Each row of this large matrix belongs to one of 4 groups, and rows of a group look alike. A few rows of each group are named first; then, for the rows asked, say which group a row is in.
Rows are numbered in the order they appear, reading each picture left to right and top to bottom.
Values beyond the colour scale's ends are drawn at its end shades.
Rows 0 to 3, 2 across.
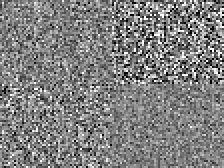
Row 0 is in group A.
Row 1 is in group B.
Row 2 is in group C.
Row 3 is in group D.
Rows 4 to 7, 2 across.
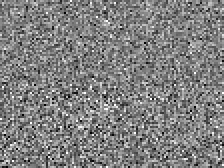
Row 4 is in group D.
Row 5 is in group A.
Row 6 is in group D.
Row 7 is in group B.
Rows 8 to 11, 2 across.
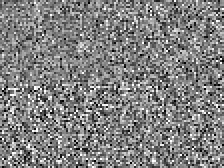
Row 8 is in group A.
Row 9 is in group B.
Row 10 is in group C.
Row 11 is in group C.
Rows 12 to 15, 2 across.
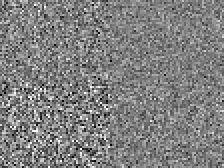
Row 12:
C
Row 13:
D
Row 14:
C
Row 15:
B
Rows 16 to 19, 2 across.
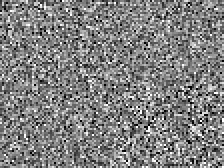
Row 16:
C
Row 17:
A
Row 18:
D
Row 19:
A
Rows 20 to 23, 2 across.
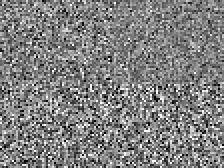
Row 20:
B
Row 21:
A
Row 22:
D
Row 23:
C
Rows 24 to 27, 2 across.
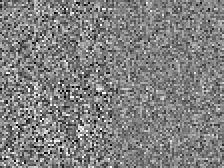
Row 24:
A
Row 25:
A
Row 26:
A
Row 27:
C
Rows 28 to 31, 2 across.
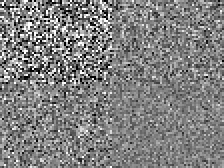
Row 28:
D
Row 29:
C
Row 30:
A
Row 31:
D
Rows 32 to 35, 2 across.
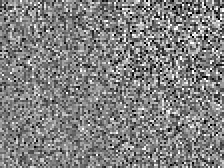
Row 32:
C
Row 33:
D
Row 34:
A
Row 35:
D
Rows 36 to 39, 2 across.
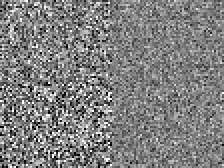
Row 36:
C
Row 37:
C
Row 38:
B
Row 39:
B
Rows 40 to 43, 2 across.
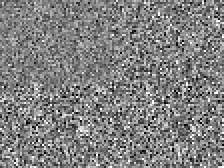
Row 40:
A
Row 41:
D
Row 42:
A
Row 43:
A
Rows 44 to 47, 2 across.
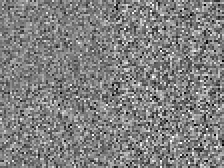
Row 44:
D
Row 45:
C
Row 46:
D
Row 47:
C
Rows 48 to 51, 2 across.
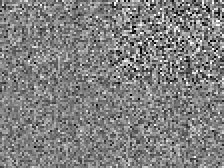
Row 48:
C
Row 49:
D
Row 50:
A
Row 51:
A
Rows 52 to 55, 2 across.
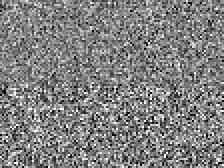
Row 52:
C
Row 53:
A
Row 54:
C
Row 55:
B
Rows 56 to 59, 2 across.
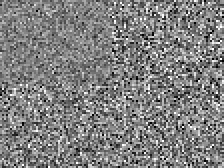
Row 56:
B
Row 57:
B
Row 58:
C
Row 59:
D
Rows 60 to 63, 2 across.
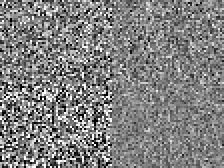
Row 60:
B
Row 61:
A
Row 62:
B
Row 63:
C
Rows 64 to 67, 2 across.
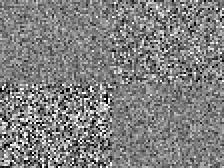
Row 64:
D
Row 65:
B
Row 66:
D
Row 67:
A
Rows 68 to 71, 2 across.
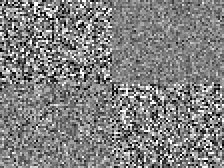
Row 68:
B
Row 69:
D
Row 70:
A
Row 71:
C
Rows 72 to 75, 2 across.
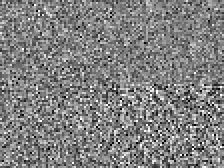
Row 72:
B
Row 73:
A
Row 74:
D
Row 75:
C
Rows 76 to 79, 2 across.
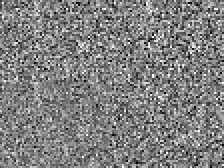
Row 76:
A
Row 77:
A
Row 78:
A
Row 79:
B
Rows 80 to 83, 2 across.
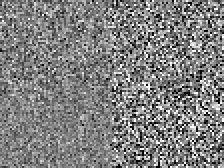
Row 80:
B
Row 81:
A
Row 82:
C
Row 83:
D
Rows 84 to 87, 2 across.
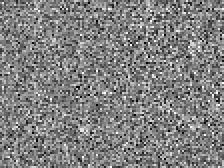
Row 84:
A
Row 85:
A
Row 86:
A
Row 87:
D
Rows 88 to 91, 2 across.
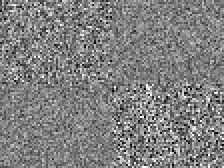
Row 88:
C
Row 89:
D
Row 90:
D
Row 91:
A
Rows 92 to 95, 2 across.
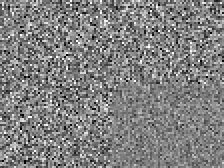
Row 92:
D
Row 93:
C
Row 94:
D
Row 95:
D
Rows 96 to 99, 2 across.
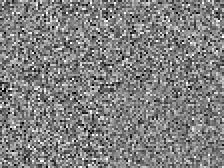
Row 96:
D
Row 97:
D
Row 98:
C
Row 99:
A
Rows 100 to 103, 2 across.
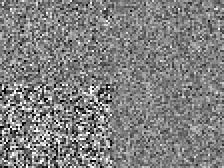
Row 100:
D
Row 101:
A
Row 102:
C
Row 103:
A
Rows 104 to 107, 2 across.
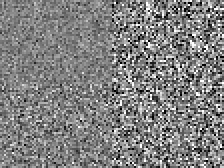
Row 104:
A
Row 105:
A
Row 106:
D
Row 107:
C
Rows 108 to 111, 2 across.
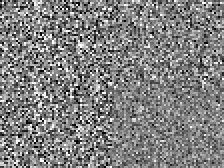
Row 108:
A
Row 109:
C
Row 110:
A
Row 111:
D
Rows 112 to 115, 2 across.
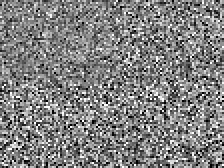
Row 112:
B
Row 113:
D
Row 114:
D
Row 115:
B
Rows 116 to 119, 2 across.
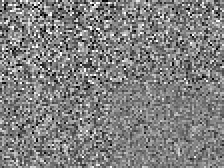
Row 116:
C
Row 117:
D
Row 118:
A
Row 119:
A
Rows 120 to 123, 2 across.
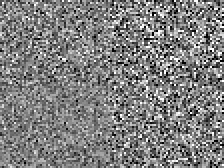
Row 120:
B
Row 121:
B
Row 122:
B
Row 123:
B
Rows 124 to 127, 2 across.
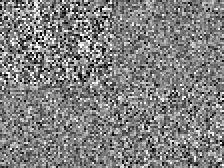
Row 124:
A
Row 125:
A
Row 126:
D
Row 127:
B
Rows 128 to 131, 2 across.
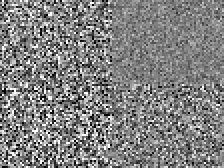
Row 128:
C
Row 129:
D
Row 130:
C
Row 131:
D
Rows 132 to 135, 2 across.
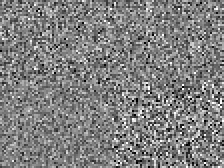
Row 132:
B
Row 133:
A
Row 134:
D
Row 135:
D
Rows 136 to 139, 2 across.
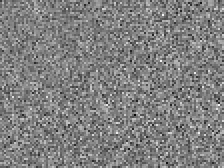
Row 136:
A
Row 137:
A
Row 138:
D
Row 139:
D
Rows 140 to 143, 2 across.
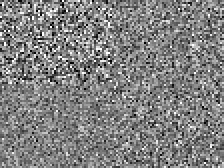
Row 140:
B
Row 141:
A
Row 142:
A
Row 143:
D
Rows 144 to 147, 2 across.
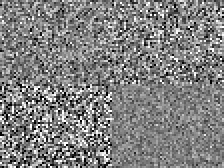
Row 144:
B
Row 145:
B
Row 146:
B
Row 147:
D
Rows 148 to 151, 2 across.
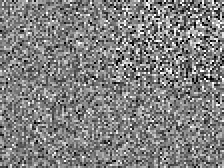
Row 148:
D
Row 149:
D
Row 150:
B
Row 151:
D
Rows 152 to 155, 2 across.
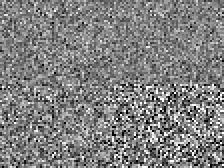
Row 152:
B
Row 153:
B
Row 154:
B
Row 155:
B
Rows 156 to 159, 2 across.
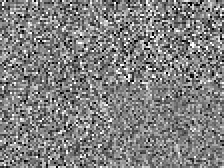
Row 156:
D
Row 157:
A
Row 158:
D
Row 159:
A
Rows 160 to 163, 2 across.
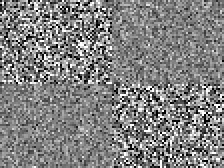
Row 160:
A
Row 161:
C
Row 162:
A
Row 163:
C
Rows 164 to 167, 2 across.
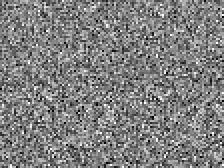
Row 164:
C
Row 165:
B
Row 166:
B
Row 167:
B
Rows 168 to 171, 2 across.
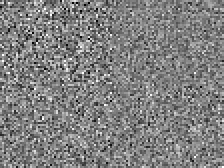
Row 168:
A
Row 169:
A
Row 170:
B
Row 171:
A
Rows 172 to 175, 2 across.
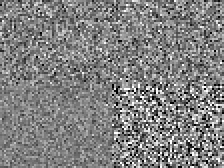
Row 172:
B
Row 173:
C
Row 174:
D
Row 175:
C
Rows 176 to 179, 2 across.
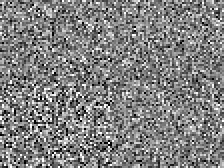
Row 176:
B
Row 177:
D
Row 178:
B
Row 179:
D
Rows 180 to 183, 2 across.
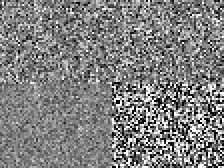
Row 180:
A
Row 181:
D
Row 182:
A
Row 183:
A
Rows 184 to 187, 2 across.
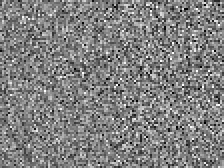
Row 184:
B
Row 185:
C
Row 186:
C
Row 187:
D
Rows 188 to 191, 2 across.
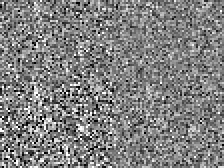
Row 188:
A
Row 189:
C
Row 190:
A
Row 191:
A
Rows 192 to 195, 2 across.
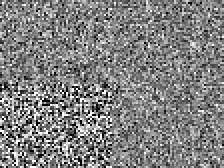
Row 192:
B
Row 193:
A
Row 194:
A
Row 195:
C
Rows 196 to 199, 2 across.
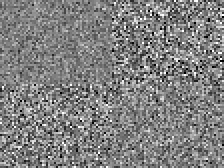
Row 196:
A
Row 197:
B
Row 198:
D
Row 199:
C
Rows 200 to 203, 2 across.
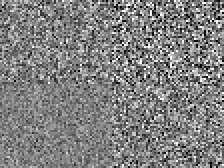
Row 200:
C
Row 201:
C
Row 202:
A
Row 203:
B
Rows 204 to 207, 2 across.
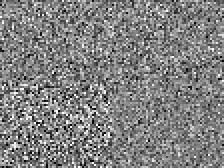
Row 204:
B
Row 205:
B
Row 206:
D
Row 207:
A
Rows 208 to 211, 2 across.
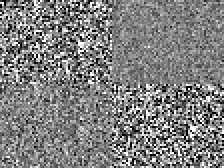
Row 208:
A
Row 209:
C
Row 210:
A
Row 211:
A
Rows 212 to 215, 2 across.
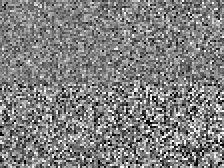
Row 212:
C
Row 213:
D
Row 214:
B
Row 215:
B
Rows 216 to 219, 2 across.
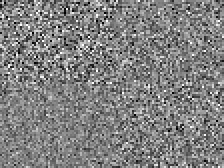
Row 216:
A
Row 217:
D
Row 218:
C
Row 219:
D
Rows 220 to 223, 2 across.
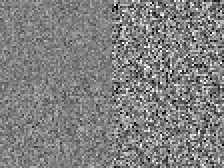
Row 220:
D
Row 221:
C
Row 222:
A
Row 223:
C
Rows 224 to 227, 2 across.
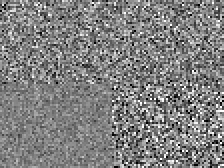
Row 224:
C
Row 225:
D
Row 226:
A
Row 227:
B
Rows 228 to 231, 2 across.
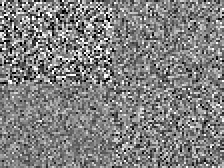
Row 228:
B
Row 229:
B
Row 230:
D
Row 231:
D
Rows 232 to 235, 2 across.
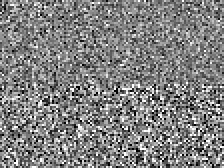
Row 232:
C
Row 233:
D
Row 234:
A
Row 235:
C
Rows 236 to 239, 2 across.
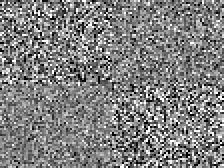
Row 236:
B
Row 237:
D
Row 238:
B
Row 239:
B
